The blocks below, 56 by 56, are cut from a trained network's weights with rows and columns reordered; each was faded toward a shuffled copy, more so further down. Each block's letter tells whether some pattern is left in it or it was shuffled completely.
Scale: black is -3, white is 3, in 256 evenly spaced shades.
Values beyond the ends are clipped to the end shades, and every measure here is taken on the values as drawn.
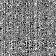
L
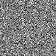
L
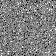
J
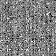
L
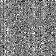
L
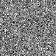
L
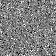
J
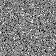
J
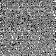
L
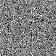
J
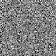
L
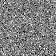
J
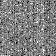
L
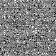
L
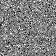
J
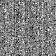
L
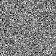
L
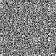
L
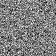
J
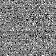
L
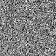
L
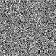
L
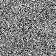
J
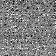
L
